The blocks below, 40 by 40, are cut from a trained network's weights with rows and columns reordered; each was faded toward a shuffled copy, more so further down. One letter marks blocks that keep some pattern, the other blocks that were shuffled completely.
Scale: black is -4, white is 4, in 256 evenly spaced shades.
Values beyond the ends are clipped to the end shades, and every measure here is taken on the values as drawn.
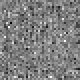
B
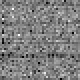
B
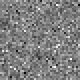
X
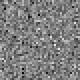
X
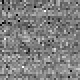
B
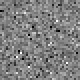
X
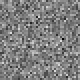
X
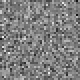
B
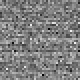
B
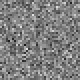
X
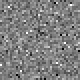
X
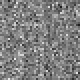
B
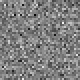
B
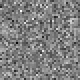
X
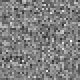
B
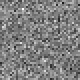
X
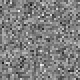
X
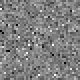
X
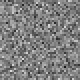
B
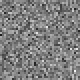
B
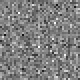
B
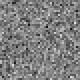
X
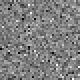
X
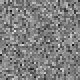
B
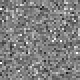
X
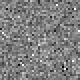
X
